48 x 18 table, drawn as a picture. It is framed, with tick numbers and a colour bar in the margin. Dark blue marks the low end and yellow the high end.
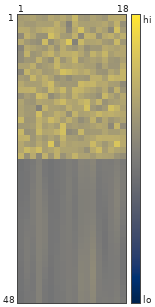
It is made of 2 by 1 panels. Panel 1,1: high, fine-grained. Panel 2,1: middling, streaked downward, faint in contrast.
